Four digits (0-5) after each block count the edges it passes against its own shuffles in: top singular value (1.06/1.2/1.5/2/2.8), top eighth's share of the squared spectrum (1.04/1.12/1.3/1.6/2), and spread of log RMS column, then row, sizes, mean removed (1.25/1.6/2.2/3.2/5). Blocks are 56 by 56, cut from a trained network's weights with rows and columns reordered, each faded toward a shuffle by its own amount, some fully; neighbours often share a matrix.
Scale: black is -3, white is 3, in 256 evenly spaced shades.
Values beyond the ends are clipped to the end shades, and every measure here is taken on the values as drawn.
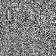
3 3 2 1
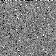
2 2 0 0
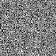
2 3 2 1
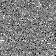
1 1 0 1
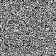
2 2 0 0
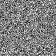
2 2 0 0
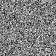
0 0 0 0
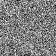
0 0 0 0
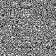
3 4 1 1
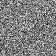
0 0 0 0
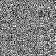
3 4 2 1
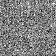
2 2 0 0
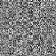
4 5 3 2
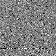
2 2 0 1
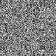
3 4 2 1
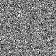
2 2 1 0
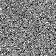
1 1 0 0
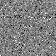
1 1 0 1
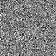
2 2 1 0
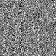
3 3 2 0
